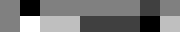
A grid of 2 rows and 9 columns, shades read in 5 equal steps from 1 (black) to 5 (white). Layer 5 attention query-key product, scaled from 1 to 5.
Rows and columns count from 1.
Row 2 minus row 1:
0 4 1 1 -1 -1 -1 -1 1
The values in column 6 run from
2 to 3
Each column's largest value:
3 5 4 4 3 3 3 2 4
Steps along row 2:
up down same down same same down up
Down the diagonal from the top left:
3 5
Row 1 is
3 1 3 3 3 3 3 2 3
